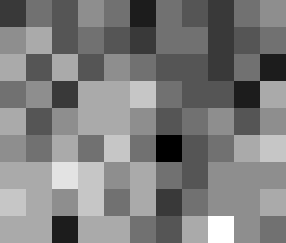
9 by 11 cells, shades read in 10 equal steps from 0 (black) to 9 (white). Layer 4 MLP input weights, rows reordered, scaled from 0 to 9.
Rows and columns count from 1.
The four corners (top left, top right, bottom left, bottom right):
2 5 6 4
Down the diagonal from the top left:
2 6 6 6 6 4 4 4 9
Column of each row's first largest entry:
4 2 1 6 1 5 3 1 9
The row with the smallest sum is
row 1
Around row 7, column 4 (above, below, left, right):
4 7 8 5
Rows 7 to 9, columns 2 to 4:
6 8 7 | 6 5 7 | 6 1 6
